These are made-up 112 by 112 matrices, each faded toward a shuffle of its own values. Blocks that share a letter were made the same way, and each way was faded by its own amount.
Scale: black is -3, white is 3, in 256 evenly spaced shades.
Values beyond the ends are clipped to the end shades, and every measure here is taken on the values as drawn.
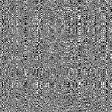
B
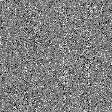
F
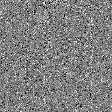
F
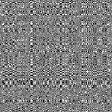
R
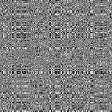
R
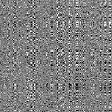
B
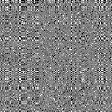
R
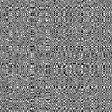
R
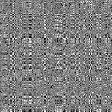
R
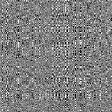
B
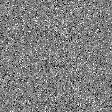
F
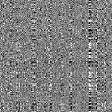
B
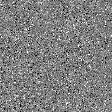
F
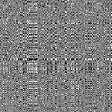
R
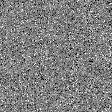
F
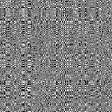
R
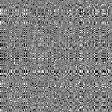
R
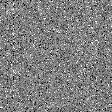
F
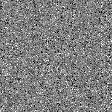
F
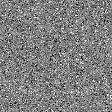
F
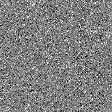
F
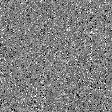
F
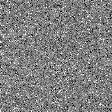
F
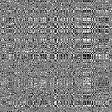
R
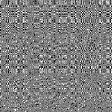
R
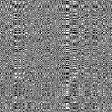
R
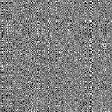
B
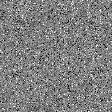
F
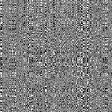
B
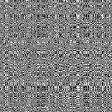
R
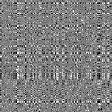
R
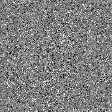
F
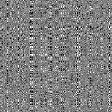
B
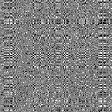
R
